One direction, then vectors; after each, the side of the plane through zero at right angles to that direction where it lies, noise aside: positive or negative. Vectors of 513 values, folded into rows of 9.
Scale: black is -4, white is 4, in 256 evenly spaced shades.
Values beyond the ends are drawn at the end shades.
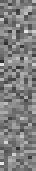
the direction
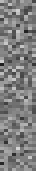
negative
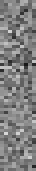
negative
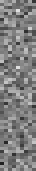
negative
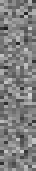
negative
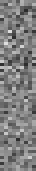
negative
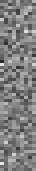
positive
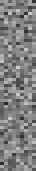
negative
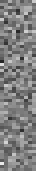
positive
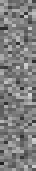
negative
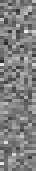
positive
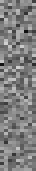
negative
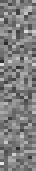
positive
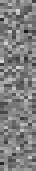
negative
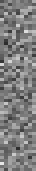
positive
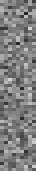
negative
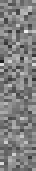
positive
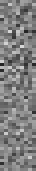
negative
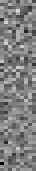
negative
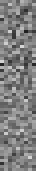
negative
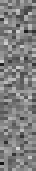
negative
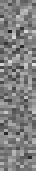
positive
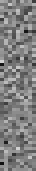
negative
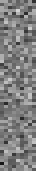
negative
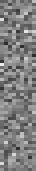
positive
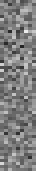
positive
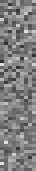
positive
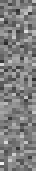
positive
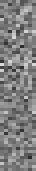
positive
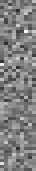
positive
